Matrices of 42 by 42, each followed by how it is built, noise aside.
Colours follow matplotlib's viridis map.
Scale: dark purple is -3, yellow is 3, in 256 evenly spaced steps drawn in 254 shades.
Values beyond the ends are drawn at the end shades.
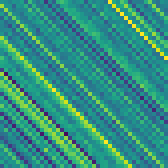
Toeplitz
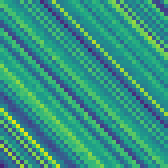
Toeplitz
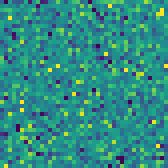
noise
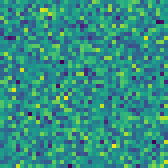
noise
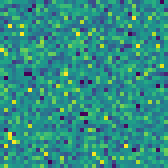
noise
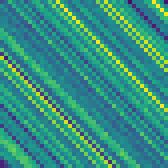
Toeplitz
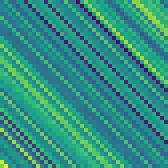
Toeplitz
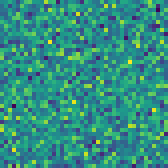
noise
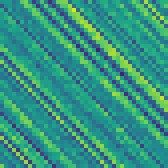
Toeplitz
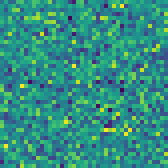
noise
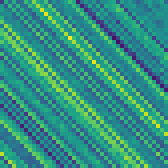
Toeplitz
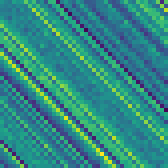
Toeplitz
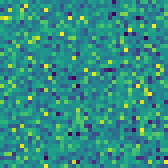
noise
